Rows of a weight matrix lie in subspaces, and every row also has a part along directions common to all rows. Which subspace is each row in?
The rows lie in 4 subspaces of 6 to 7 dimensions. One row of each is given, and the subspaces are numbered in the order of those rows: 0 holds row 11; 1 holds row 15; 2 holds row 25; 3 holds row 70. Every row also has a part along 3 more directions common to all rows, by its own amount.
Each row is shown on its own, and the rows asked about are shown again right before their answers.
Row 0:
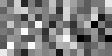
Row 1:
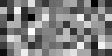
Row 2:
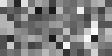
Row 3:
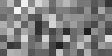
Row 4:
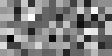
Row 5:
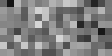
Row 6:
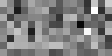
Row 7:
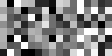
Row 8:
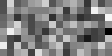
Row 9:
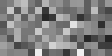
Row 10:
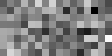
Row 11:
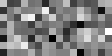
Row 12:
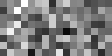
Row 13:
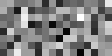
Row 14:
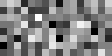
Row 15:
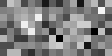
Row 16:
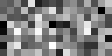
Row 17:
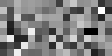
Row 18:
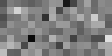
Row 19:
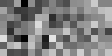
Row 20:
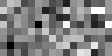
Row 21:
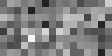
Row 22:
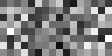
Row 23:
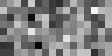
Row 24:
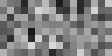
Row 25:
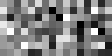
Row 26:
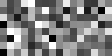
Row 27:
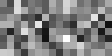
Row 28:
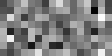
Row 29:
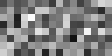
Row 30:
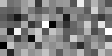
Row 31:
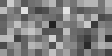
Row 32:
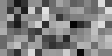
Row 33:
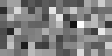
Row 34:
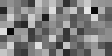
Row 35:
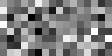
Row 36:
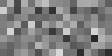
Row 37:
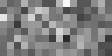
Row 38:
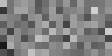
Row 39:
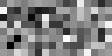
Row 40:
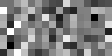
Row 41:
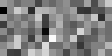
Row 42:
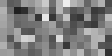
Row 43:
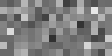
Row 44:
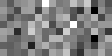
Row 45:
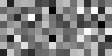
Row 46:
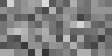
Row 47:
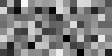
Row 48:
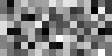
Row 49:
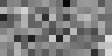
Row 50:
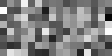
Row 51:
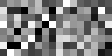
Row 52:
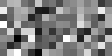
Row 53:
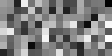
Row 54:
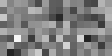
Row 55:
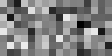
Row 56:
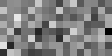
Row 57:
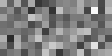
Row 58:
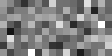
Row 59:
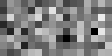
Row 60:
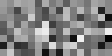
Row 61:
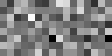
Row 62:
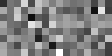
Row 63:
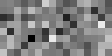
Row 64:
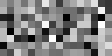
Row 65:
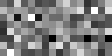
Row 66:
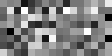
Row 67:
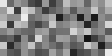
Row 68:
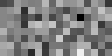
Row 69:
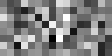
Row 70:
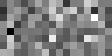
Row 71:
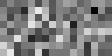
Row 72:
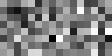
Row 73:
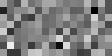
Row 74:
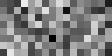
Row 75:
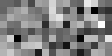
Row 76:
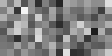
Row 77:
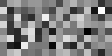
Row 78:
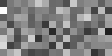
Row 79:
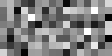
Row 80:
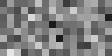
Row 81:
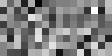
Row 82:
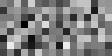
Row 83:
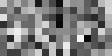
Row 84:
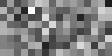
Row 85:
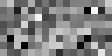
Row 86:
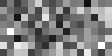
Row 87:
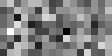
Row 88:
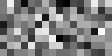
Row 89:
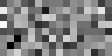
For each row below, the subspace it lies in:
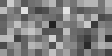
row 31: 2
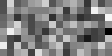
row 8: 0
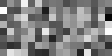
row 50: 0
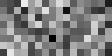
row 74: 3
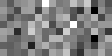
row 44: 2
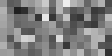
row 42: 1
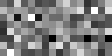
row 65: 2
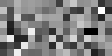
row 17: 1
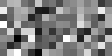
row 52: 2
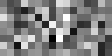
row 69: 1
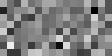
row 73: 2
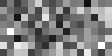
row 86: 0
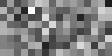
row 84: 0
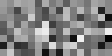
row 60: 0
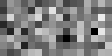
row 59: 2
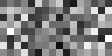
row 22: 1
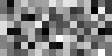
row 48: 2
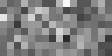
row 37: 1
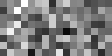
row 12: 0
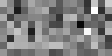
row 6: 2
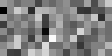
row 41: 0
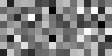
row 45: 0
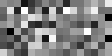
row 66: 3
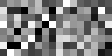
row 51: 1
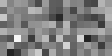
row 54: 3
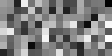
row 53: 2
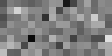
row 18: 1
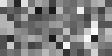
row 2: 2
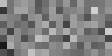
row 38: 1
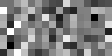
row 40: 3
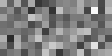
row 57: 0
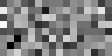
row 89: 3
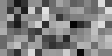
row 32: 0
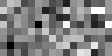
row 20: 3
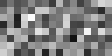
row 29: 1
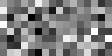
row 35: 2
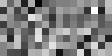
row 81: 0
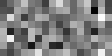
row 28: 2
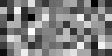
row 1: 3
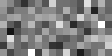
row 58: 0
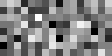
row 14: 1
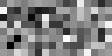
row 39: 1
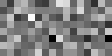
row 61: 2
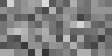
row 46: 0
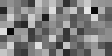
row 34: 3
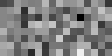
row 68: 0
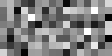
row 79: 3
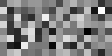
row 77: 1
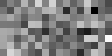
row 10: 3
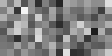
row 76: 3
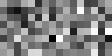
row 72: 1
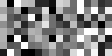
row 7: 0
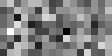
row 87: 0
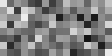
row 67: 3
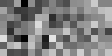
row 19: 0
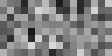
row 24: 2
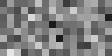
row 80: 3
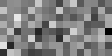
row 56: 1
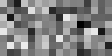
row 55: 2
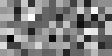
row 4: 3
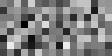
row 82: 3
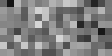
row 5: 2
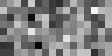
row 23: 3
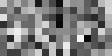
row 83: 3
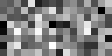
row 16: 3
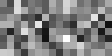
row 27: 2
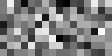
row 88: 2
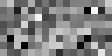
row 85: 0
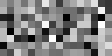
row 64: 1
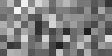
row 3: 0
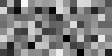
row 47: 2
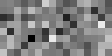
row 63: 1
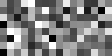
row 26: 3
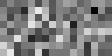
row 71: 1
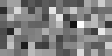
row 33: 2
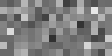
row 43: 1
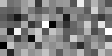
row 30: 1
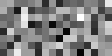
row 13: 0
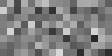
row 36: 2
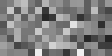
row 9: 0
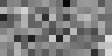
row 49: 1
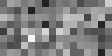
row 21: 1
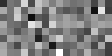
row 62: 0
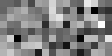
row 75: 3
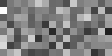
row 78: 1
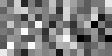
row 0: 2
